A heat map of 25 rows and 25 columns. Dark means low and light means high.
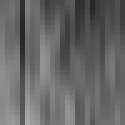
Mirror symmetry: none. Average level on the scale: 40%. Slope: up to the bottom left. Odd lines: column 5.
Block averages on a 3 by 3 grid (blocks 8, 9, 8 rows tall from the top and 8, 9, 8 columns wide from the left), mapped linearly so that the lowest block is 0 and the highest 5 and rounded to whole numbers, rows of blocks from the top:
210 / 332 / 543
